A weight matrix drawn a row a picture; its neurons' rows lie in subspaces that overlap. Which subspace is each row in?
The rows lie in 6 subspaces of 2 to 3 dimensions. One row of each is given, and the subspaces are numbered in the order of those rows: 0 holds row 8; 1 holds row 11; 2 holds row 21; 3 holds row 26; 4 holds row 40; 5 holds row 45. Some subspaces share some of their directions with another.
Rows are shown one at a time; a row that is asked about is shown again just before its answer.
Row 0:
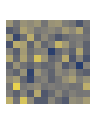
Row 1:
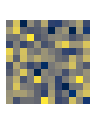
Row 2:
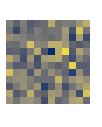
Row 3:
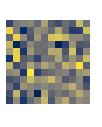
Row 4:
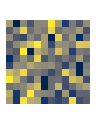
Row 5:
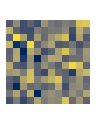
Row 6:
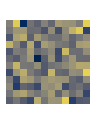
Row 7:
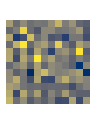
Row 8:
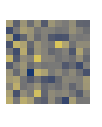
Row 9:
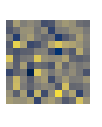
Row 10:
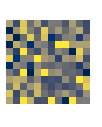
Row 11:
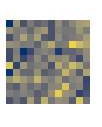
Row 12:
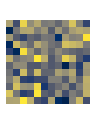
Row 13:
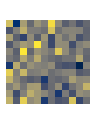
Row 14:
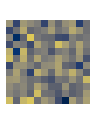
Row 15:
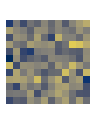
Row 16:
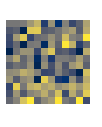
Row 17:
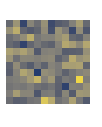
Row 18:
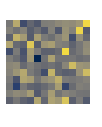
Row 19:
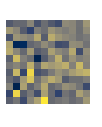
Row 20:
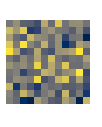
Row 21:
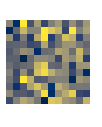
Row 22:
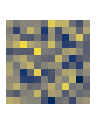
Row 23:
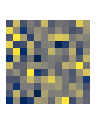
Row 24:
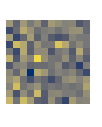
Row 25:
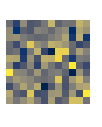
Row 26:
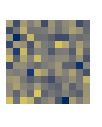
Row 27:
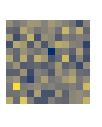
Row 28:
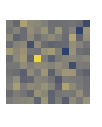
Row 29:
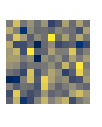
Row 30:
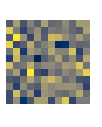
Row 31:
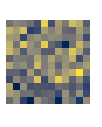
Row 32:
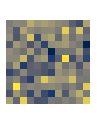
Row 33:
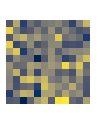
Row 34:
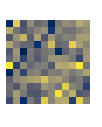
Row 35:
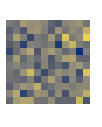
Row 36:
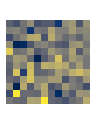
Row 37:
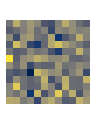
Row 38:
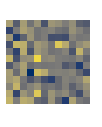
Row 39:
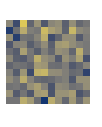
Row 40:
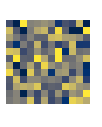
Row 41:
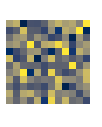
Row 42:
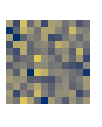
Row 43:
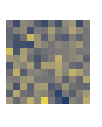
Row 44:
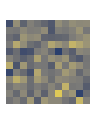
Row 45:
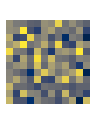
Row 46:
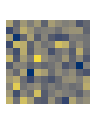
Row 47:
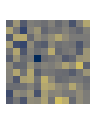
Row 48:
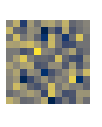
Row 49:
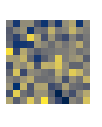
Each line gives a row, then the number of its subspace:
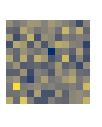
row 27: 0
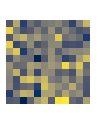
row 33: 5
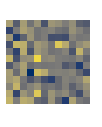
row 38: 0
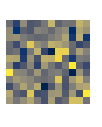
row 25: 4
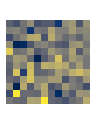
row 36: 3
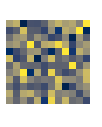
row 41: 4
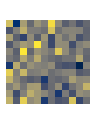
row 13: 1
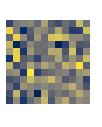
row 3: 4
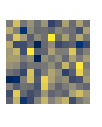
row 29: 1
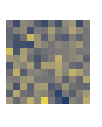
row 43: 3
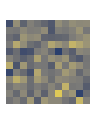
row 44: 1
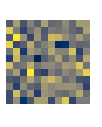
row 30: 2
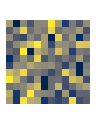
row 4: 1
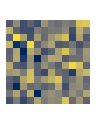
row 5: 4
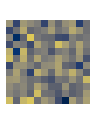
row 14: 3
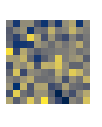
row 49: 3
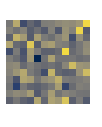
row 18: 4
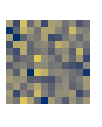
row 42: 2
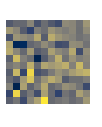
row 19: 3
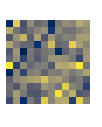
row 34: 1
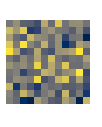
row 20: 5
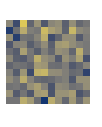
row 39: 2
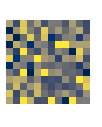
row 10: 2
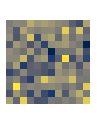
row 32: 0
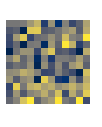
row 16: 5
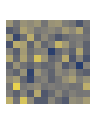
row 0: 0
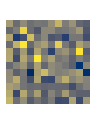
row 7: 5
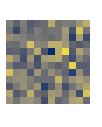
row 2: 4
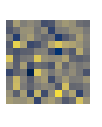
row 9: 1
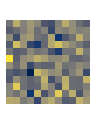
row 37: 1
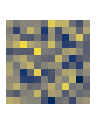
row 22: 2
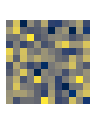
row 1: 2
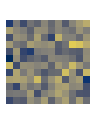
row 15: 1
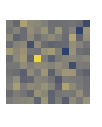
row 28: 4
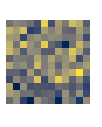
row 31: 5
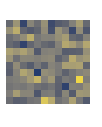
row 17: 2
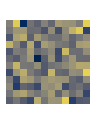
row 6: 4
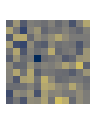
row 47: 5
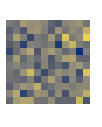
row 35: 5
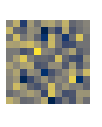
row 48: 2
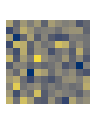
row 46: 0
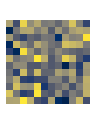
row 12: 5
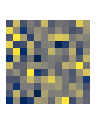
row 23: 3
